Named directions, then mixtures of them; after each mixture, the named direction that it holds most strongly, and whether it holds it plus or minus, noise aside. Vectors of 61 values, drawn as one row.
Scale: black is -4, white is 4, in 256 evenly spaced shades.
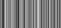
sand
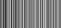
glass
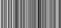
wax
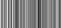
wax, plus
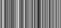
sand, minus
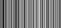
glass, plus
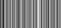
sand, plus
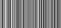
glass, minus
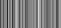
wax, minus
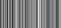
wax, minus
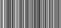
glass, minus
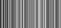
wax, minus
